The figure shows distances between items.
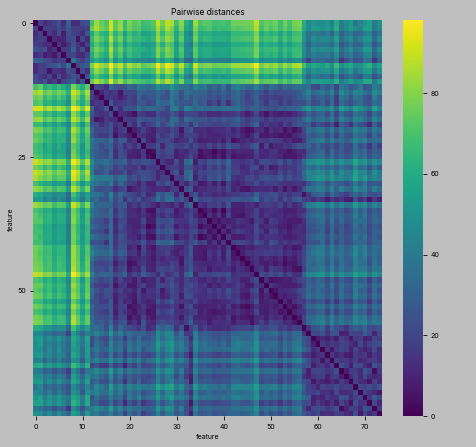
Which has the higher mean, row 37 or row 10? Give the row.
10
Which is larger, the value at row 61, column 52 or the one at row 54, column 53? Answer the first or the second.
the first
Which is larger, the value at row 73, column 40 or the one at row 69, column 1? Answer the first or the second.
the second
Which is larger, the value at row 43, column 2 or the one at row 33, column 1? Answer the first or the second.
the first
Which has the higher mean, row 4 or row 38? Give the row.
4
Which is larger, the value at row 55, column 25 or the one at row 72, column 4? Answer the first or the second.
the second
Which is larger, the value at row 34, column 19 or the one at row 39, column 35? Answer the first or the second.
the first
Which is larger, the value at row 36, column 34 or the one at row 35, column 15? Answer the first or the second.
the second
